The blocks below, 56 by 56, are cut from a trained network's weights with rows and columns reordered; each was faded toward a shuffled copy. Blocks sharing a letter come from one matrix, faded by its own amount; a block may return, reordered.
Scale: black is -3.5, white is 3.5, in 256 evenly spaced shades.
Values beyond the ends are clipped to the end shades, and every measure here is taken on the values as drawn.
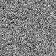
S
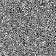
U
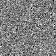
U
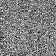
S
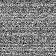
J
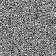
S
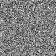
S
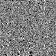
U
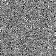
U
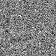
S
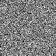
S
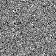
U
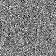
U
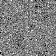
U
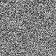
S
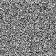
S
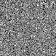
U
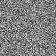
S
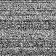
J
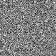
S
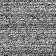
J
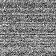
J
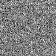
U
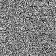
S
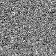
S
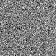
S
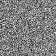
S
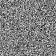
S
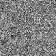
S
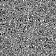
U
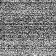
J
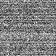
J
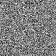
S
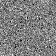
U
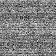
J
